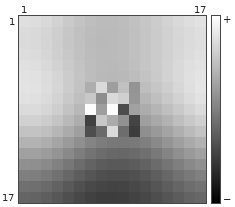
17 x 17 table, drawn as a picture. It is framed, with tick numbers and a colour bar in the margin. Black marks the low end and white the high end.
Ninth with the lowest average: bottom middle. Slope: up to the top. Odd patch: rougher, in the centre. Stripes: none. Calmest part: top middle. Roughest part: centre.
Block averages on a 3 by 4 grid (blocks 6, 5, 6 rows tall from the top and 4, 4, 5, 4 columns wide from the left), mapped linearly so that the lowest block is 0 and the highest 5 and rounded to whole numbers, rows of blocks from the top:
5445 | 5334 | 2001
